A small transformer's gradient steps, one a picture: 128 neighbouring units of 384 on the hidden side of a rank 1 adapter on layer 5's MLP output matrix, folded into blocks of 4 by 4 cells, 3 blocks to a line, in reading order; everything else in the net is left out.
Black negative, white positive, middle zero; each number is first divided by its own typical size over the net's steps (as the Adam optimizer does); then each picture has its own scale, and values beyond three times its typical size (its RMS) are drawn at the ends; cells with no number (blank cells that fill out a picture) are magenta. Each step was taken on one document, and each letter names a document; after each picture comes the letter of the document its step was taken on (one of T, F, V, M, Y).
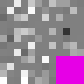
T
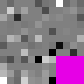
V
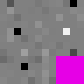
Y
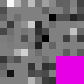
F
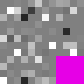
T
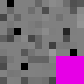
Y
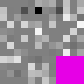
F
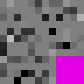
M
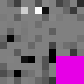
V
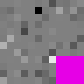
V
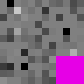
Y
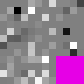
T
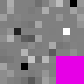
Y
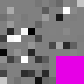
M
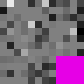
F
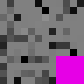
M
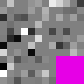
M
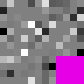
F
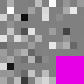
T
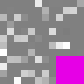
M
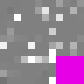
V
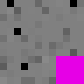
Y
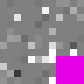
V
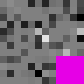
F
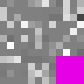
F
